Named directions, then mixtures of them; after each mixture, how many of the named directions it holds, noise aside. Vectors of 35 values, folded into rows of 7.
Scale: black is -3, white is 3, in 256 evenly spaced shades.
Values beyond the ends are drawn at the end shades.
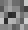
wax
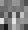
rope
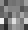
two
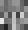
one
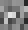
one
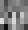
one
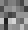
two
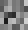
one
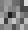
one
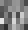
one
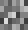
one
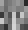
two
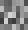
one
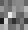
two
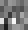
two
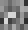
one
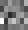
two
